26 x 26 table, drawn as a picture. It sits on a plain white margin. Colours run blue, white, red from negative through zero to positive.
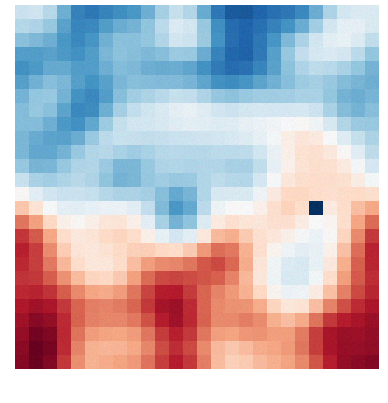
Lone odd cells: 1, lower than its neighbours. Grain: blotchy. Slope: up to the bottom. Odd rows or columns: none.
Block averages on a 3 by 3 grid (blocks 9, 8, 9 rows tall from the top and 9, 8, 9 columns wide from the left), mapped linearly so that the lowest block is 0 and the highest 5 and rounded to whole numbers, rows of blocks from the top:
001 / 213 / 554
